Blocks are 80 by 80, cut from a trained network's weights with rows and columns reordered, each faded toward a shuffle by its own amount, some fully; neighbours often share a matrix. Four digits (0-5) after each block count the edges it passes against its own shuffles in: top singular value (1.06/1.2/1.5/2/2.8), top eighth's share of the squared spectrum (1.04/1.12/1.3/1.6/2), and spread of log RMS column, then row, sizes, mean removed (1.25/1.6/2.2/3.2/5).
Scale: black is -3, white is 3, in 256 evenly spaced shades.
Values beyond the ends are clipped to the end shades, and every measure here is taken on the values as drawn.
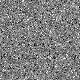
2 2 0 1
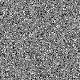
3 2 0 1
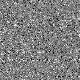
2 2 0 2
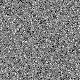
0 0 0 0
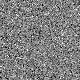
0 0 0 0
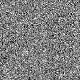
2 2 1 1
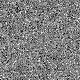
0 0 0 0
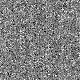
1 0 0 0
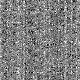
3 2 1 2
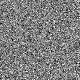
0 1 1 0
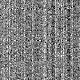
4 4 2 2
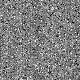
1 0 0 0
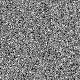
0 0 0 0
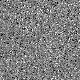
1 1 0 0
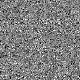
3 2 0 2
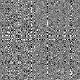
4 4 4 2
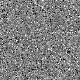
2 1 1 0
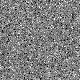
0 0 0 0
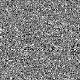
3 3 0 3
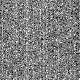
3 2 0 1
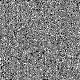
1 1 0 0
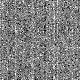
3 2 1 1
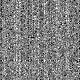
3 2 1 2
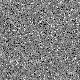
1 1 0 0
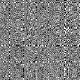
4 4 4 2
